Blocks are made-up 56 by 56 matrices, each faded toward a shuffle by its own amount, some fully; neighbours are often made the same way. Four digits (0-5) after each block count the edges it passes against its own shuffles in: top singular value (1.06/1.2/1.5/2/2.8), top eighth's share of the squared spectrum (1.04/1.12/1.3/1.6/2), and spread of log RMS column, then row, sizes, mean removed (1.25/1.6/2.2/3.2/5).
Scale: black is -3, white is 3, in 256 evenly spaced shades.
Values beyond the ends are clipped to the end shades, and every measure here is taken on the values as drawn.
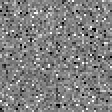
0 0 1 0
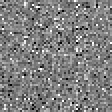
1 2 2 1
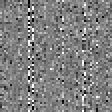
3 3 3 0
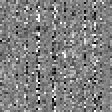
2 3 3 0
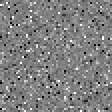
0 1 0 0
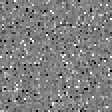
1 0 0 0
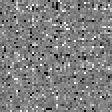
3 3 1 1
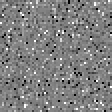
0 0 0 0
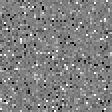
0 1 0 0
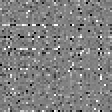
4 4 2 2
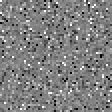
2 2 0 0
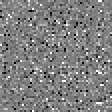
3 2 1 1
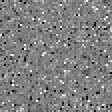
1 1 0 0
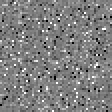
0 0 0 0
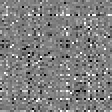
4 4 2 3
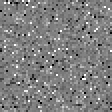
0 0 0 0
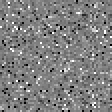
2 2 0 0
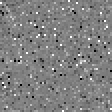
2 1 0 0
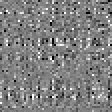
4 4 2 3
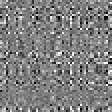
4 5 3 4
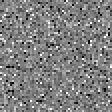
0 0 0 0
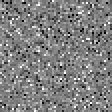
0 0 0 0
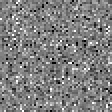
3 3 1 1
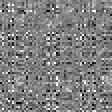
4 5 3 3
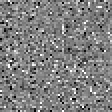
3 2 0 0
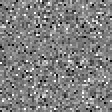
3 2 0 1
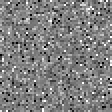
1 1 0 0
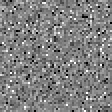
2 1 0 0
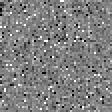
2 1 0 0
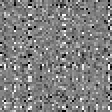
4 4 3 2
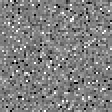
0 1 0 0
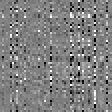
4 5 4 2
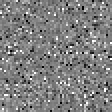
3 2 1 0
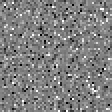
2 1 0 0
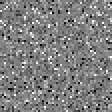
2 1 0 0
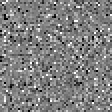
3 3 1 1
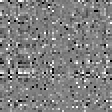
4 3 2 2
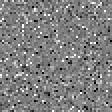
2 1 0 0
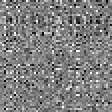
4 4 2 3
